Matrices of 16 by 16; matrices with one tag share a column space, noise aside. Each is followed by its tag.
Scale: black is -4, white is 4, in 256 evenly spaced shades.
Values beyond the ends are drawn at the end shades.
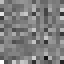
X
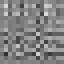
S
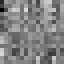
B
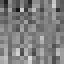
B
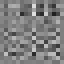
S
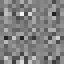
X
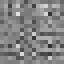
S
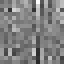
B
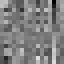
B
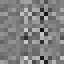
X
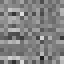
X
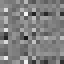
X
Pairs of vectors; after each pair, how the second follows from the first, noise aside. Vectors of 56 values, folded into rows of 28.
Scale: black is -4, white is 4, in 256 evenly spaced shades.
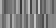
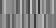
negated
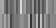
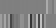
partly zeroed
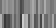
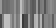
negated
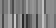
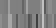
partly zeroed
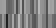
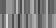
negated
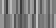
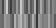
negated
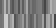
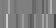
partly zeroed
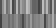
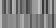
negated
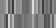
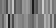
negated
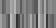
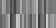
negated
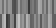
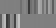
partly zeroed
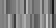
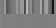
partly zeroed
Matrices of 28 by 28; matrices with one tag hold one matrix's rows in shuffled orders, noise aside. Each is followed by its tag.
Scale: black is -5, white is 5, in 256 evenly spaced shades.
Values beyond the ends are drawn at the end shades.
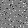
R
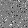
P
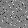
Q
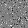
P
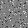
R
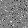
P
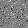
Q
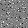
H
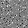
H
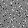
Q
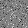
Q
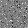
P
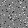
R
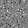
H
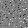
R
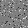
R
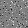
Q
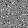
H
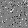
P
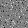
Q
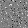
P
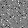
H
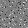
R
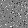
P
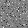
H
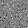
Q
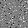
R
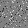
Q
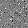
P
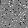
R
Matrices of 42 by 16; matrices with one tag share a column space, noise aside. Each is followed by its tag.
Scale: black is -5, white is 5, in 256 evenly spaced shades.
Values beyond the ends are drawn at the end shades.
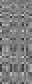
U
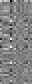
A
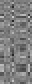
U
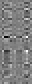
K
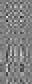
U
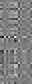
K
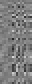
U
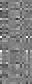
K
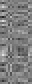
U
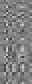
U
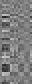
U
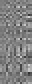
U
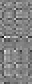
K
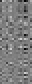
A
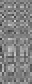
U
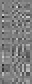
U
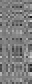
U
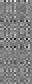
A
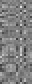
U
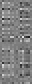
K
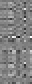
K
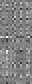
K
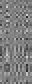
U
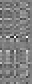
K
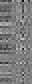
A
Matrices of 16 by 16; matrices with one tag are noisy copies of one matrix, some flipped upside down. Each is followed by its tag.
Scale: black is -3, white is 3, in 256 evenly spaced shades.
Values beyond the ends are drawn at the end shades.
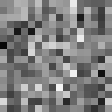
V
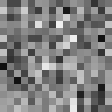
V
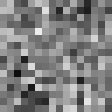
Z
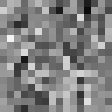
Z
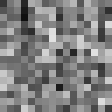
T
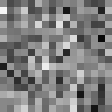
V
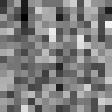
T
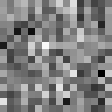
V
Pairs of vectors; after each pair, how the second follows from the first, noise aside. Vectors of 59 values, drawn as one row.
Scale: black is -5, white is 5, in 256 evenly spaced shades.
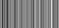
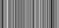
sign-scrambled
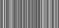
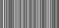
sign-scrambled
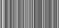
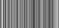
sign-scrambled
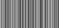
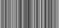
sign-scrambled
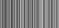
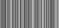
sign-scrambled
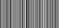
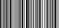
scaled up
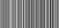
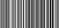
scaled up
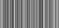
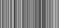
sign-scrambled
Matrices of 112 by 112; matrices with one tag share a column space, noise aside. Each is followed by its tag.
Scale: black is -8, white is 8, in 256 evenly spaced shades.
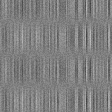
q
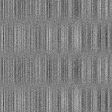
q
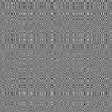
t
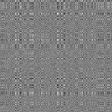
t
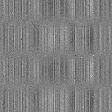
q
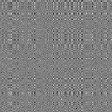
t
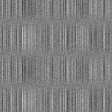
q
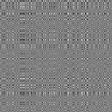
t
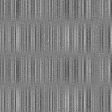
q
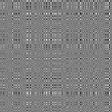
t
